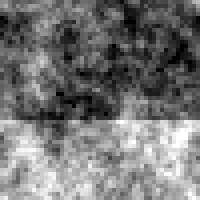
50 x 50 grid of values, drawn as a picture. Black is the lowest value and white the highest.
The ninth with the lowest average is the top right. The bottom part is higher, past a seam about 60% of the way down. The bottom right is the ninth with the highest average. No regular stripes run through it. The texture is blotchy.
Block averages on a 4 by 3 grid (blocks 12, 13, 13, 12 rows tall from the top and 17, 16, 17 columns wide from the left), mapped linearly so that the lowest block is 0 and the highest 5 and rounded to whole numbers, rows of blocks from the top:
1 1 0
2 0 0
2 3 4
5 4 5
